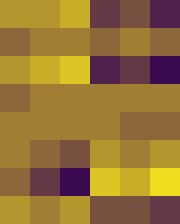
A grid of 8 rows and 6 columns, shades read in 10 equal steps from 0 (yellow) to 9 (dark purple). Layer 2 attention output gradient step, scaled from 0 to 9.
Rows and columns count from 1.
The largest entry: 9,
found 2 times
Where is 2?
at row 1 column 3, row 3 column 2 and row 7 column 5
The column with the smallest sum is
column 1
